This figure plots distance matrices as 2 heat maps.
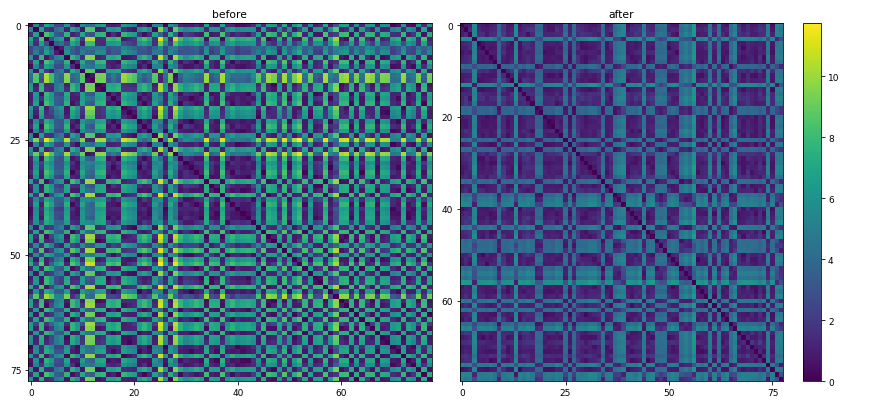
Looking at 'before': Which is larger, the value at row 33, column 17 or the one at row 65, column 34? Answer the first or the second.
the second
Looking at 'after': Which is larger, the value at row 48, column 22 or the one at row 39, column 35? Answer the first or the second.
the second
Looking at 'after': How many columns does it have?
78
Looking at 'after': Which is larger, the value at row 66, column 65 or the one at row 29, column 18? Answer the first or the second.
the second
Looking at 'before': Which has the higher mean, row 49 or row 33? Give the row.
49
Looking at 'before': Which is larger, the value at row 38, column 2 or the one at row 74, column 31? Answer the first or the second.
the first
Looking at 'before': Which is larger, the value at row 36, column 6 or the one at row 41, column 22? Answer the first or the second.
the first
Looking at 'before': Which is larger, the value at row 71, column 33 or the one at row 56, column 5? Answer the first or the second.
the second
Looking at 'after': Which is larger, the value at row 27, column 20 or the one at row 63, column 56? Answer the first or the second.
the second
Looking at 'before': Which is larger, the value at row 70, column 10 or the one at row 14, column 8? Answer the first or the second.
the second
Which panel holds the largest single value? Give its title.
before
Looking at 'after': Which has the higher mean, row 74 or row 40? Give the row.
74
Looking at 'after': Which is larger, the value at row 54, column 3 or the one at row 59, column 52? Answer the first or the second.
the first
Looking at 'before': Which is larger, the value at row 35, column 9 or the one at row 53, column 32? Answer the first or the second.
the first
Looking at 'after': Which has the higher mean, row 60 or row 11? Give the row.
60
